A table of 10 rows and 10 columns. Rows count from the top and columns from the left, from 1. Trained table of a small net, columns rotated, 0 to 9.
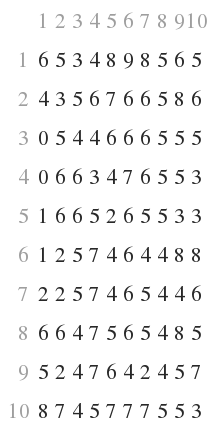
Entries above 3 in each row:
9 9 9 7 6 8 8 10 8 9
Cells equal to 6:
22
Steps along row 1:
down down up up up down down up down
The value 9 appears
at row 1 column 6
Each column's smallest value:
0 2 3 3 2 4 2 4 3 3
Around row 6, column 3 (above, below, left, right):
6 5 2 7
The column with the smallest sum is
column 1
